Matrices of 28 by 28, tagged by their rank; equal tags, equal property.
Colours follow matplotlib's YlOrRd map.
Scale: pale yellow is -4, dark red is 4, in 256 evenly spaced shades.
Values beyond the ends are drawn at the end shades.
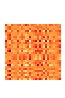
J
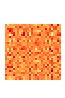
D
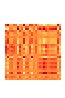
J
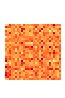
D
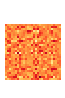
D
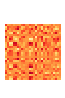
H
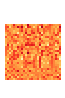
D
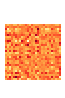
D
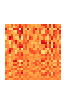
H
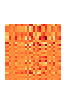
J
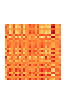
J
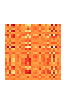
J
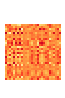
H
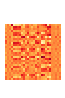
H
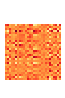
H
